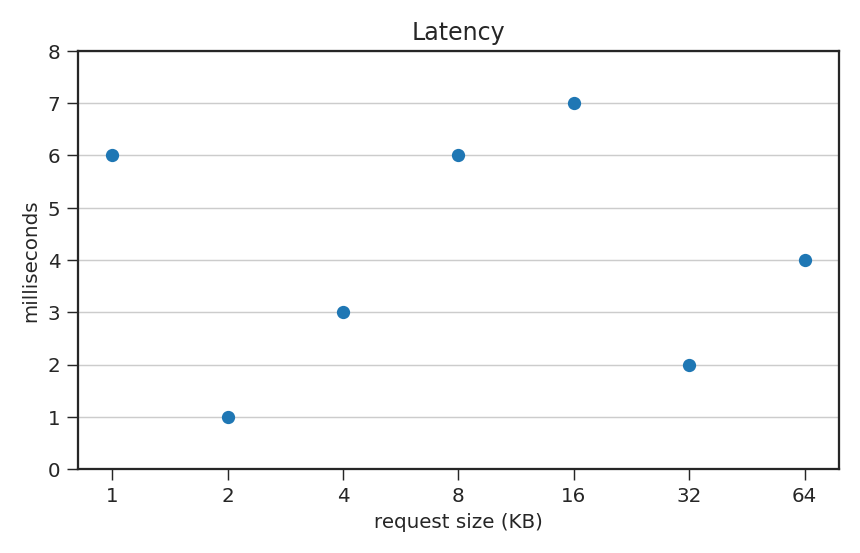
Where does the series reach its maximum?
16
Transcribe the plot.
Title: Latency
x-axis: request size (KB), ticks 1 2 4 8 16 32 64
y-axis: milliseconds, ticks 0 1 2 3 4 5 6 7 8
Values:
6 1 3 6 7 2 4
